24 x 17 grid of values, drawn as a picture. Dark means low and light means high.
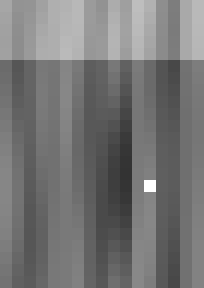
Lone odd cells: 1, higher than its neighbours. Seam: horizontal, 20% of the way down, the top part higher. Grain: streaks running down. Ninth with the lowest average: centre.
